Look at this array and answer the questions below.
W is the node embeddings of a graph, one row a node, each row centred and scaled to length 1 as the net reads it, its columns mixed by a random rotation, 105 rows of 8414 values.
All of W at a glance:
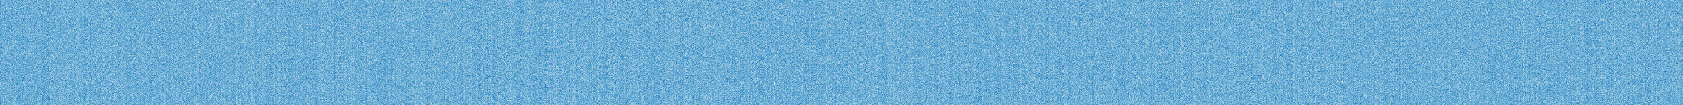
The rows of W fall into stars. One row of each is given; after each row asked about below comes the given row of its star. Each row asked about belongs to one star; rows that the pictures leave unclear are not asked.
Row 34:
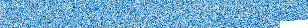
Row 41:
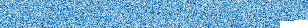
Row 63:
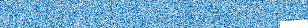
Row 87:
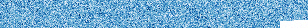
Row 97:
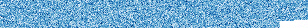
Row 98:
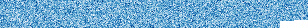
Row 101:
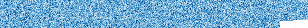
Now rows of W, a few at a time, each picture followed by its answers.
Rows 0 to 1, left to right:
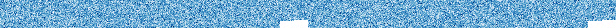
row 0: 87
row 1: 97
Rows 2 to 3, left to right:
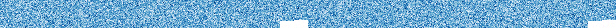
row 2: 63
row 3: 41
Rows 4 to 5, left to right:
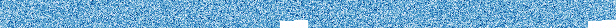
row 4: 41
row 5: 101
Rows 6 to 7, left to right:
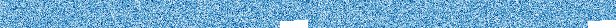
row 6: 34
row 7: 98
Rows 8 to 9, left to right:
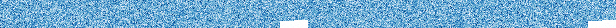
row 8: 101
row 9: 87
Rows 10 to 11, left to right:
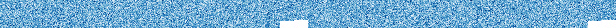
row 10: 41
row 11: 98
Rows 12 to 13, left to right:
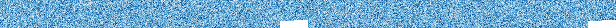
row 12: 63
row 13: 63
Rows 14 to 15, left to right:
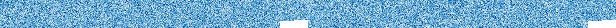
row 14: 101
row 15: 34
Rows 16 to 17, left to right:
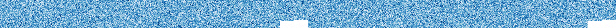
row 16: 41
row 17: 97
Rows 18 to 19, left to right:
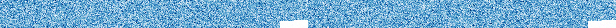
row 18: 101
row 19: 101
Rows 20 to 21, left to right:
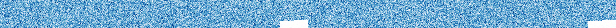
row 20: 101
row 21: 97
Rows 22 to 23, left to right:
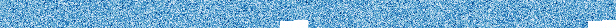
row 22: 34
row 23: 87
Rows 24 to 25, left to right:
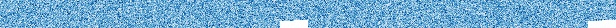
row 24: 97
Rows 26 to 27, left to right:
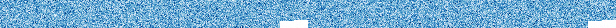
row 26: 98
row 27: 34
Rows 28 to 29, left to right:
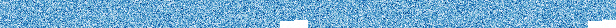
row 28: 34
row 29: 87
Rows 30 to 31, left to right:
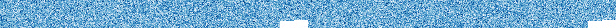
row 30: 98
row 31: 87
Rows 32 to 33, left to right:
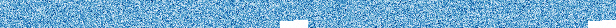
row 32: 34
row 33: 87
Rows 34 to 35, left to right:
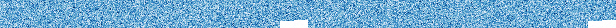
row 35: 63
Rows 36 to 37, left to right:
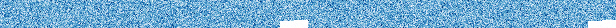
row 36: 101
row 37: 87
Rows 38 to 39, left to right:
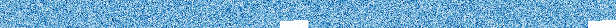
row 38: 97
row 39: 87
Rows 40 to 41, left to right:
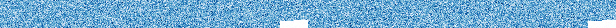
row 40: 41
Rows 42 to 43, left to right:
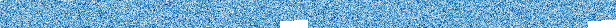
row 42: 87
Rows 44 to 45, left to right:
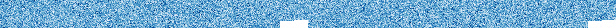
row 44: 87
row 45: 34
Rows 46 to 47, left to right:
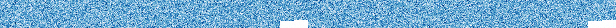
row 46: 41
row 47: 101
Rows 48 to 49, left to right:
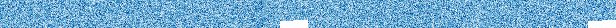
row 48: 101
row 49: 63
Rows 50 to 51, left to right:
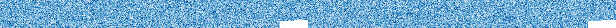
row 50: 97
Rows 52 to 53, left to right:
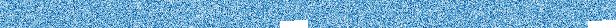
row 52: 34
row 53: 97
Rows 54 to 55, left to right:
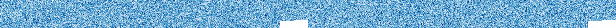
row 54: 41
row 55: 63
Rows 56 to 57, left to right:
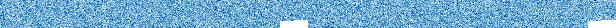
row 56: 98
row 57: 101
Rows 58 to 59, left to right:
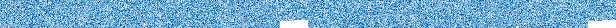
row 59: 98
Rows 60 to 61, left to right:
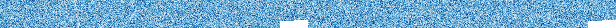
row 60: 87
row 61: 34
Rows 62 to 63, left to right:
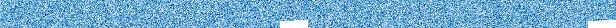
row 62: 34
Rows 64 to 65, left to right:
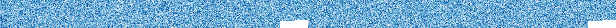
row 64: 87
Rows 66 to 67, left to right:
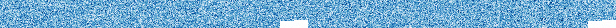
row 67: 101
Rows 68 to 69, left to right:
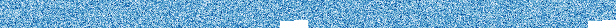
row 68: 41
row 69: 87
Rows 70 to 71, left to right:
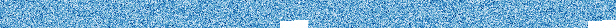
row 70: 87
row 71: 34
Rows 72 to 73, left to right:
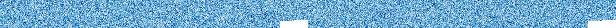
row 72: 101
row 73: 41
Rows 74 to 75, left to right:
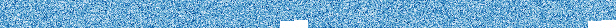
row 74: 98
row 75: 101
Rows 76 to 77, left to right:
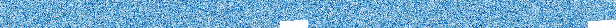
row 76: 97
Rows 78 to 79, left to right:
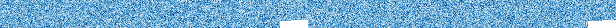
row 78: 101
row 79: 63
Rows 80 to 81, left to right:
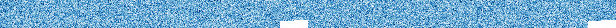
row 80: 87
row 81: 34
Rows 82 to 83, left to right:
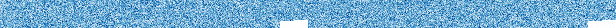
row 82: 34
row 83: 97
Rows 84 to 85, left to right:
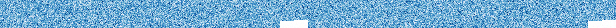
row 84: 98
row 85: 87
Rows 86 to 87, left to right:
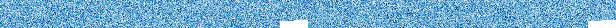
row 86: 41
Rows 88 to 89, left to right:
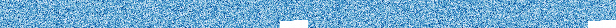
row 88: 98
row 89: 101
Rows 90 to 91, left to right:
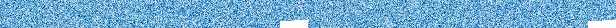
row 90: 87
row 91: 98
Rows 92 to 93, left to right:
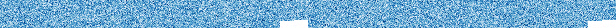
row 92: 101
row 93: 97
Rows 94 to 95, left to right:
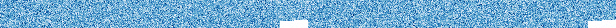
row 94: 101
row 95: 34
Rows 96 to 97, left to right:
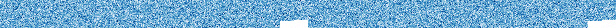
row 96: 34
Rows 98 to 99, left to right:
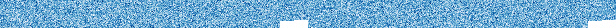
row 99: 34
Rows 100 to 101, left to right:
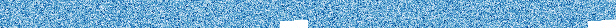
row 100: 98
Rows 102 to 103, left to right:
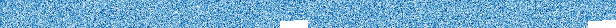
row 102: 63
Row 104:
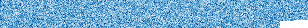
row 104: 41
